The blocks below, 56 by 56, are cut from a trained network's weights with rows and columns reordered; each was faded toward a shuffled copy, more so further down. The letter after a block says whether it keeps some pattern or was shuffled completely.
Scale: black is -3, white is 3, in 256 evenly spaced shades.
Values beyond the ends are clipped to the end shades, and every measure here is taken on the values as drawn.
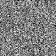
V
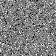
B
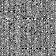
V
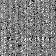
V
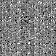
V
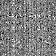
V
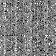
V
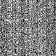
V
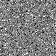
B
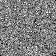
B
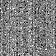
V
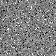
B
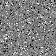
B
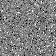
B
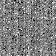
V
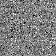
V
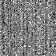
V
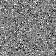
B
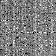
V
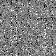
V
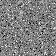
B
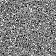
B
